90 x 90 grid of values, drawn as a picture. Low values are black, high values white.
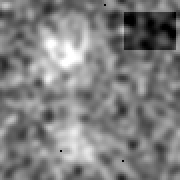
The top right is the roughest part. Two bumps rise from the field. There are three isolated cells, each far lower than the cells round it. The ninth with the lowest average is the top right. An odd patch, lower than its surroundings, sits in the top right.
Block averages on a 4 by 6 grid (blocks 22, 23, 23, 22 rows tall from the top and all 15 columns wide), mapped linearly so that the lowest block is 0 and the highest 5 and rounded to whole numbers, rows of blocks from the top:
2 2 3 2 0 0 / 2 4 5 3 2 2 / 2 2 3 2 2 2 / 2 3 4 3 2 2
